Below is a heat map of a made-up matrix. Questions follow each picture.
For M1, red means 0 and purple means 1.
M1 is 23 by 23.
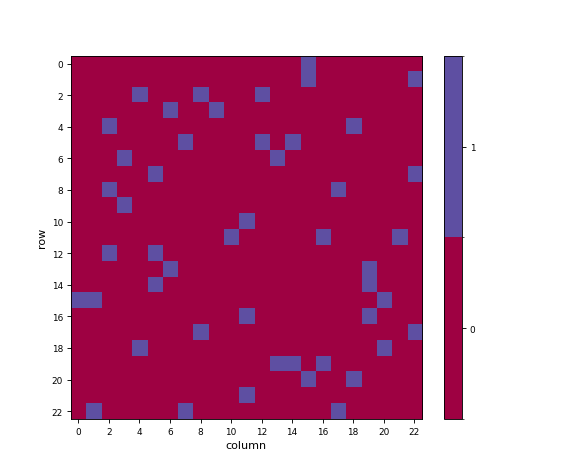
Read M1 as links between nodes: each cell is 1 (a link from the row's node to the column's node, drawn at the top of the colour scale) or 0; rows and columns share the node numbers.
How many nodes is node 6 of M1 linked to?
2
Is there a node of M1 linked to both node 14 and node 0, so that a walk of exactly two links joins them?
no
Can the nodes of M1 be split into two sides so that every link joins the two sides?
no
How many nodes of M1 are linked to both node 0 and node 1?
1
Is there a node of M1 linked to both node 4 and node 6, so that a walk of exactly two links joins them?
no
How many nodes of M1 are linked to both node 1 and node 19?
0
